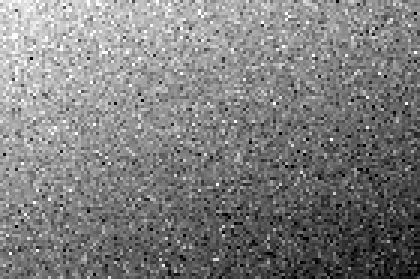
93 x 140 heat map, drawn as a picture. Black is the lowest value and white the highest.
The top left is the ninth with the highest average. There is an overall slope up to the top left. Overall the values sit about 50% of the way up the scale. No regular stripes run through it. The halves do not mirror each other. The ninth with the lowest average is the bottom right. Fine speckle covers the field.
